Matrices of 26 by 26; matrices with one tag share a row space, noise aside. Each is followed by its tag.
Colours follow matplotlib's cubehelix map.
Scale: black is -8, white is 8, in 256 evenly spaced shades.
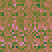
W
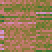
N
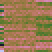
N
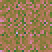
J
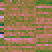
N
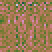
J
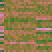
N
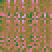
J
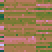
N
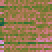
N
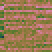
N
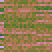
N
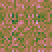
W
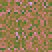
J
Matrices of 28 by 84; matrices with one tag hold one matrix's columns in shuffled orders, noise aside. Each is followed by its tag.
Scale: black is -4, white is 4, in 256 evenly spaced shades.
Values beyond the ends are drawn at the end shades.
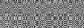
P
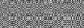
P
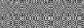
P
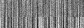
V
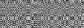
P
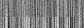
V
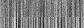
V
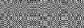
P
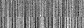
V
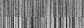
V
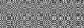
P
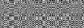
P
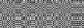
P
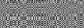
P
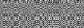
P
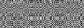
P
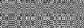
P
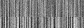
V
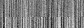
V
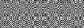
P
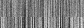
V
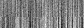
V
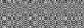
P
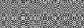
P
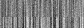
V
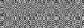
P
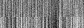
V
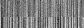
V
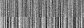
V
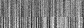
V
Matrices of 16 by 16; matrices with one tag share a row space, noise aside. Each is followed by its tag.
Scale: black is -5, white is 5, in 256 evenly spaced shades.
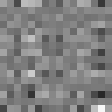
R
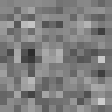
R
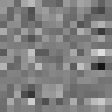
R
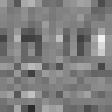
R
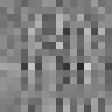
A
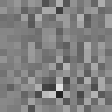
A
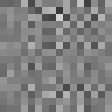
A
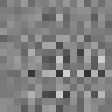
A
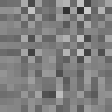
A
